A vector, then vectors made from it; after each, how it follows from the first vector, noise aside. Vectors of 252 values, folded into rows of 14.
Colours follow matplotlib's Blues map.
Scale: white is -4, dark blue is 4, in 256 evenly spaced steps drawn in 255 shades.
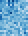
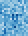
wrapped around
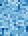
wrapped around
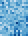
reversed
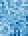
reversed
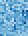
wrapped around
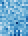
reversed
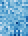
reversed
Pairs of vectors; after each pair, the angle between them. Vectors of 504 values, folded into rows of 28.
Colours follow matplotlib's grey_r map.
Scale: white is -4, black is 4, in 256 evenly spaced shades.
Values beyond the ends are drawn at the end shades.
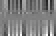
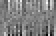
nearly opposite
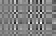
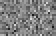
partly aligned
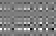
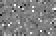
orthogonal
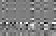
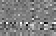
nearly parallel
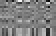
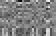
nearly opposite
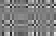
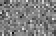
partly opposed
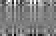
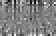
nearly opposite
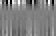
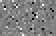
orthogonal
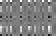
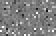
orthogonal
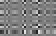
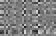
nearly parallel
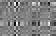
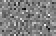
partly opposed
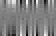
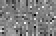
partly opposed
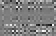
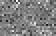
partly aligned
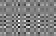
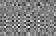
nearly parallel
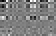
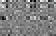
nearly opposite
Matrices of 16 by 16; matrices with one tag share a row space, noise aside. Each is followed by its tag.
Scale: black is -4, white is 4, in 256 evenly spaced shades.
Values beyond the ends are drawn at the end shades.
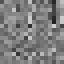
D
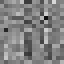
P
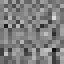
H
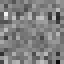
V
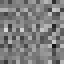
H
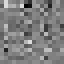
P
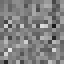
H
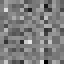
P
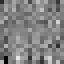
V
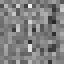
D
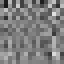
H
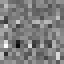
V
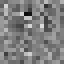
P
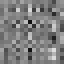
D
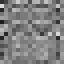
V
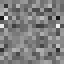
V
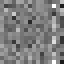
D
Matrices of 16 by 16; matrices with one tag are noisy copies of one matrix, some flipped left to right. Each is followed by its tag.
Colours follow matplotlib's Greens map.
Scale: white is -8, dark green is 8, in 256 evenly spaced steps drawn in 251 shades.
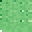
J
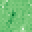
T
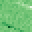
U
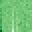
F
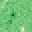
T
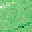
U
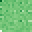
J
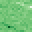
U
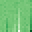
F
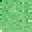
J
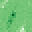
T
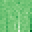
F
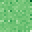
J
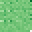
J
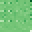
J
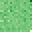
J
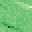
U
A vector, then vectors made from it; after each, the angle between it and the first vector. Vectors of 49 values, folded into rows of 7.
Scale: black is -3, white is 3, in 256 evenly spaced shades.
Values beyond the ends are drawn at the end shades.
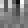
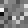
orthogonal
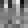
nearly opposite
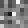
partly opposed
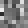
partly aligned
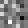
orthogonal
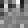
nearly opposite
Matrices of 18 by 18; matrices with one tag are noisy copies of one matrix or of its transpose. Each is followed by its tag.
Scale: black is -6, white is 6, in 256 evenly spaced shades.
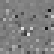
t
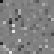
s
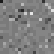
s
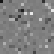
s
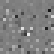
t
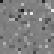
s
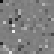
s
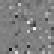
t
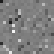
s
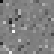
s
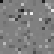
s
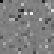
s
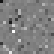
s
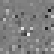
t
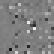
t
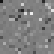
s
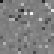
s
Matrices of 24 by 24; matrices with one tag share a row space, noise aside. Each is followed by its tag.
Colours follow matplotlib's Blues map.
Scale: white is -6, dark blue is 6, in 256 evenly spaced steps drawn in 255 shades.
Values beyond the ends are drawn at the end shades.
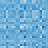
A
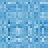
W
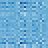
A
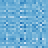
A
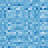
W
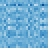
W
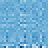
A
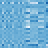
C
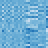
C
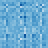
A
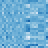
C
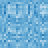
W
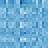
A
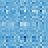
A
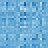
A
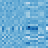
C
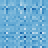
A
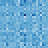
A
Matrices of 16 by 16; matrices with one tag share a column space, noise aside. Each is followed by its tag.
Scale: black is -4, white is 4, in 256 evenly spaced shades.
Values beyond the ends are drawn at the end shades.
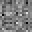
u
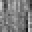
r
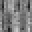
r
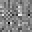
u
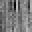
r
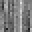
r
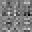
u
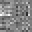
u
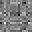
u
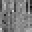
r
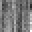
r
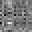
u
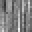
r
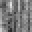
r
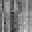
r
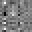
u
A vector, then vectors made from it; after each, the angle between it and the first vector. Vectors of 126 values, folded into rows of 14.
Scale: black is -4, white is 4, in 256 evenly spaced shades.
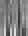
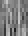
nearly opposite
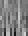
nearly opposite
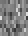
orthogonal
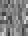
partly aligned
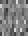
orthogonal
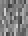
partly aligned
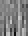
nearly opposite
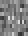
orthogonal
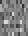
orthogonal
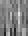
nearly opposite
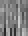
nearly opposite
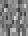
partly aligned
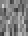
partly opposed
